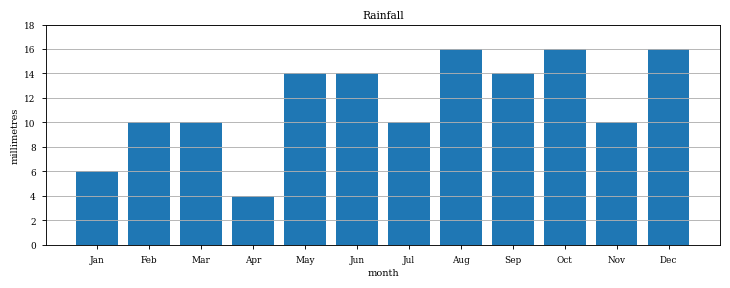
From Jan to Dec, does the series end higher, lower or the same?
higher
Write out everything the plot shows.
Title: Rainfall
x-axis: month, ticks Jan Feb Mar Apr May Jun Jul Aug Sep Oct Nov Dec
y-axis: millimetres, ticks 0 2 4 6 8 10 12 14 16 18
Values:
6 10 10 4 14 14 10 16 14 16 10 16
